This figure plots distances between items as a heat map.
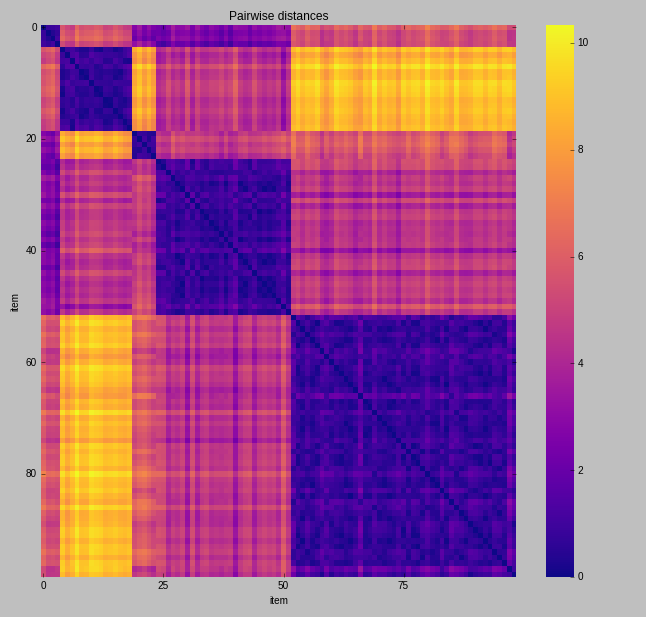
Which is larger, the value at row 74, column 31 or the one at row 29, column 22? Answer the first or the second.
the second
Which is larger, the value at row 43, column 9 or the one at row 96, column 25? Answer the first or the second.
the second
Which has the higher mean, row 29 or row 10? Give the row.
10
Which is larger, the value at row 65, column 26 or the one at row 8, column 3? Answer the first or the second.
the second
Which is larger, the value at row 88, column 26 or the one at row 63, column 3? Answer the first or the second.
the second
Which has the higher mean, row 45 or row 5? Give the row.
5
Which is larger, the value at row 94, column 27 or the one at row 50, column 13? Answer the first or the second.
the first
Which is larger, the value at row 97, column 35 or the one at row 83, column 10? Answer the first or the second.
the second
